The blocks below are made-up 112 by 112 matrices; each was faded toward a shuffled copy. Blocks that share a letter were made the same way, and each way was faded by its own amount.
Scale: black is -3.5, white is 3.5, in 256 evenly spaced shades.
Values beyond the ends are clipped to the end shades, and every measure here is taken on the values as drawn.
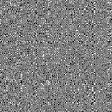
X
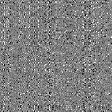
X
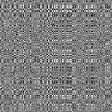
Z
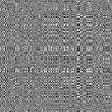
Z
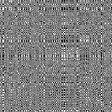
Z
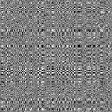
Z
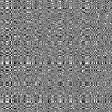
Z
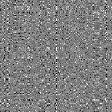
X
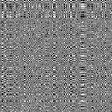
Z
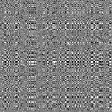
Z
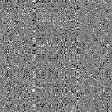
X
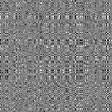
Z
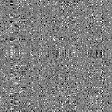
X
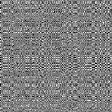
Z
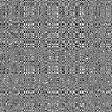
Z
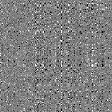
X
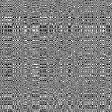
Z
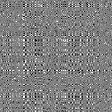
Z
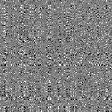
X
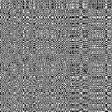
Z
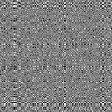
Z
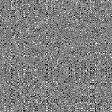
X
